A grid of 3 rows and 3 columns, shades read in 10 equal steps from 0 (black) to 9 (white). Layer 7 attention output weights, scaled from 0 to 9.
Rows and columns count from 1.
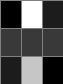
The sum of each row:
10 6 8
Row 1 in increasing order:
0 1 9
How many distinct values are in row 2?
1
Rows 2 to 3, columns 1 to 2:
2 2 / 1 7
